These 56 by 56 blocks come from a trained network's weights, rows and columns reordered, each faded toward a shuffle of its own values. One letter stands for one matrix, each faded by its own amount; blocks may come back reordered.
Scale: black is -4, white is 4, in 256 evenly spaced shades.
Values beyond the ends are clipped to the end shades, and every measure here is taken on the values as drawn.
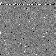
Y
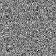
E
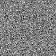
E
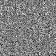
E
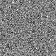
E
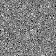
E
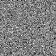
E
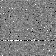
Y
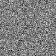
E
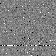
Y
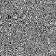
Y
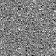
Y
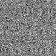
E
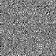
Y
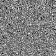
E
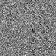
E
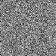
E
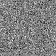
E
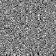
Y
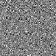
Y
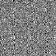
Y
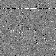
Y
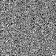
E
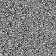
E
